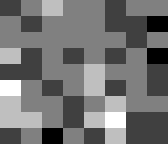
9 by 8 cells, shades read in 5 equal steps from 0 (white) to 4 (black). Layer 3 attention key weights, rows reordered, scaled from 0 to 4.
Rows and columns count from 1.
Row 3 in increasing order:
2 2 2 2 2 2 2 3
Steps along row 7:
up same up down down up same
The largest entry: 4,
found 3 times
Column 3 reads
1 2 2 2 2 3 2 2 4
